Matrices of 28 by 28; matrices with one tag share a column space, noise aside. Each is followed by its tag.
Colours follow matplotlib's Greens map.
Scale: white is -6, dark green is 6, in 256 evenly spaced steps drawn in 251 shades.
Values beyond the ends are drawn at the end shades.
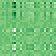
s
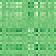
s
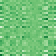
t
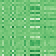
t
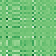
t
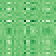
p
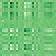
s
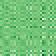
t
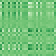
s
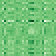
p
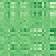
s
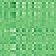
s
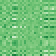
t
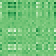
s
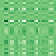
p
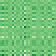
t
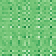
t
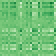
s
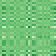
t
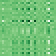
p
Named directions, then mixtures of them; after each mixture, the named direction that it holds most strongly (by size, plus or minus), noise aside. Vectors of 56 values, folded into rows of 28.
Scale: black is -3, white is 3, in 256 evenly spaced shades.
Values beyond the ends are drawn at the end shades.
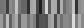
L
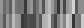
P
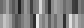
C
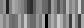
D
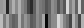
D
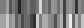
C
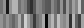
D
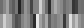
C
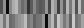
D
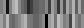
D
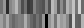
D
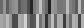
D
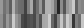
P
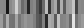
L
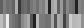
C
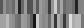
C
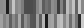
D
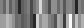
C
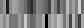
D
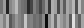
D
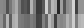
L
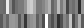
D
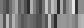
L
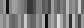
D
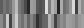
L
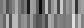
L
